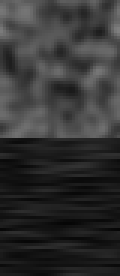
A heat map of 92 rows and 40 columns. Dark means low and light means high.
It is made of 2 by 1 panels. Panel 1,1: low, blotchy. Panel 2,1: very low, streaked across, faint in contrast.
